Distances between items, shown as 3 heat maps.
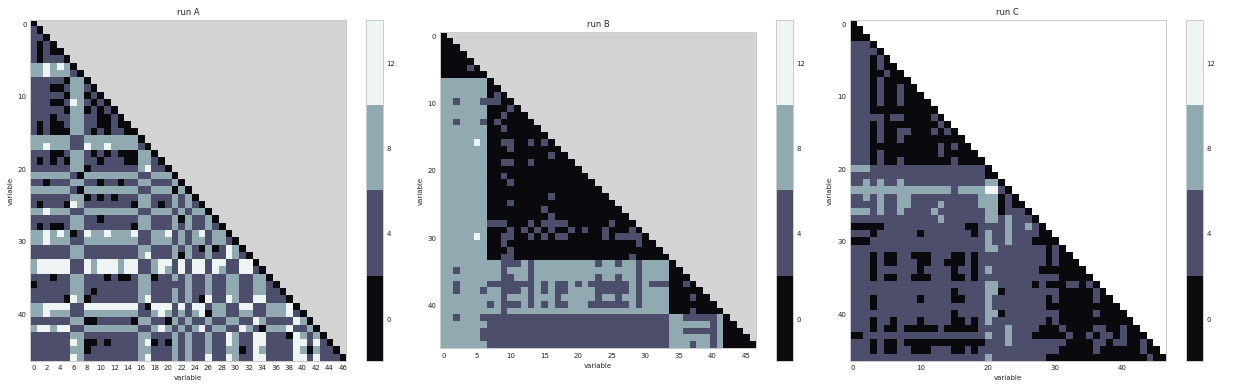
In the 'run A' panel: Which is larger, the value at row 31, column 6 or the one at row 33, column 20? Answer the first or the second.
the second
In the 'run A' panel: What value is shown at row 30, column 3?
8
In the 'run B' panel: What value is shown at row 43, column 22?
4
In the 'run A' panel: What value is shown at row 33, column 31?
12
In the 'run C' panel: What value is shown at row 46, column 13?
4
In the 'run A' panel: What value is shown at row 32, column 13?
4
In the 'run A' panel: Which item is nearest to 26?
40
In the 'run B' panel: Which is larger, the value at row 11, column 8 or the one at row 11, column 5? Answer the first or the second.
the second
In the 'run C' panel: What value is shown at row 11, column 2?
4
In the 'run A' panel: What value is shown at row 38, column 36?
4
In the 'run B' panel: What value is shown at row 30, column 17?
4
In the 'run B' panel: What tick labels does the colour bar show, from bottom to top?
0, 4, 8, 12
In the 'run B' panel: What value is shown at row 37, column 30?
8
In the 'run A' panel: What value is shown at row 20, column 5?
4
